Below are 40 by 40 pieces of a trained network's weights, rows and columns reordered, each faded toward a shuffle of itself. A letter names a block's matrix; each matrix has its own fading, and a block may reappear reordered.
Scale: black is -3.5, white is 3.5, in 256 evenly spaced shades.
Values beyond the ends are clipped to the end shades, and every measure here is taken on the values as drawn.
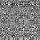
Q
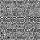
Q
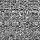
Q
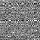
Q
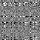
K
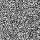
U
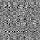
K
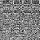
Q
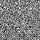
U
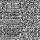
Q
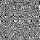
K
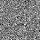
U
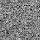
U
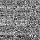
Q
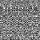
Q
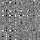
K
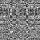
Q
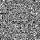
U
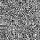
U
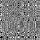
K
